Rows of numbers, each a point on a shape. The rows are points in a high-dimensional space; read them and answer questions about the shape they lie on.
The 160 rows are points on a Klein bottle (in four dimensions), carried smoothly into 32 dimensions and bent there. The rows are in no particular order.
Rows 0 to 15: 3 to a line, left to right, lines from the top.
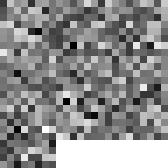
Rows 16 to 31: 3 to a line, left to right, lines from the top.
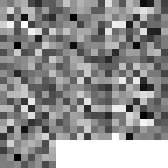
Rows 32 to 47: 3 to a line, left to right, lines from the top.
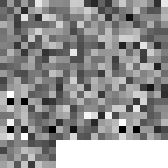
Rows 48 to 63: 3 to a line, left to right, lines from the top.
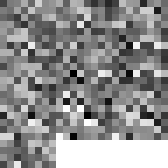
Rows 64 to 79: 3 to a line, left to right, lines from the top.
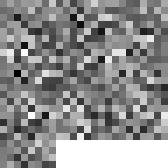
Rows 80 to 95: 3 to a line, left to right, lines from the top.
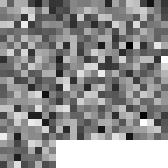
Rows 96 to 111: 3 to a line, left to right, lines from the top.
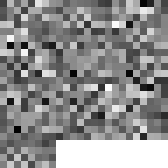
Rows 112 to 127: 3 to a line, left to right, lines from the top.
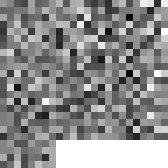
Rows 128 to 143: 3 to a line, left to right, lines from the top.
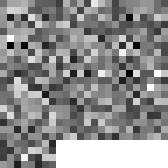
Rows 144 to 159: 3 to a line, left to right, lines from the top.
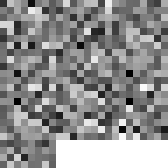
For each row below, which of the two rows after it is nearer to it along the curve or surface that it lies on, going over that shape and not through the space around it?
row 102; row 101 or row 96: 96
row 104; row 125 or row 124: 125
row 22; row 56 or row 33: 56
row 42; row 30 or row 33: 33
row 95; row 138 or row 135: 138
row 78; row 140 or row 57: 140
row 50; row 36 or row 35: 35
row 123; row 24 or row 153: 153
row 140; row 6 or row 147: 147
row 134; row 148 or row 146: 148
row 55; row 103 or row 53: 53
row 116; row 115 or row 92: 92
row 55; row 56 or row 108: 56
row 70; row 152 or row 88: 88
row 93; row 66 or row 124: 66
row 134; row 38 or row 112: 112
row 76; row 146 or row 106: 106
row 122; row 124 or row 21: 21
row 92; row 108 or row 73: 73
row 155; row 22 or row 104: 104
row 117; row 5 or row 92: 5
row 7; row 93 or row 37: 93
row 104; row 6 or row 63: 63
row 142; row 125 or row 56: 125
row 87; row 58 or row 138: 138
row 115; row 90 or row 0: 0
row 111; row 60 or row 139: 60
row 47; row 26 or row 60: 26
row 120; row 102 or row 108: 102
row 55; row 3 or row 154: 154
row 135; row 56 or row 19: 56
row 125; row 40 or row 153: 153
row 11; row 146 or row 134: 134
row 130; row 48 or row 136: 48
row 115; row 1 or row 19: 19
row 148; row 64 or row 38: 38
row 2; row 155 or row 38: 155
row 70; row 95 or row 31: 95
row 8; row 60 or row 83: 60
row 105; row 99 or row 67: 99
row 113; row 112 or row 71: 112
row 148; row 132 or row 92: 132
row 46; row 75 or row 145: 75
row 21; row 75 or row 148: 148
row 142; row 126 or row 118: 118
